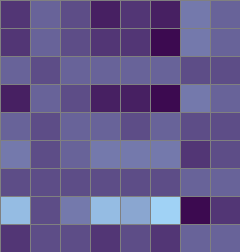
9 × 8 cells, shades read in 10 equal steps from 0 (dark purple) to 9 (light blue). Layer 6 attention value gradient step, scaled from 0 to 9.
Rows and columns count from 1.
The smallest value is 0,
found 3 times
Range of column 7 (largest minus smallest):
5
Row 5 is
4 3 4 4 3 4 3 3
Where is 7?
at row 8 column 5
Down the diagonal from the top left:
2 4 4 1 3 5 4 2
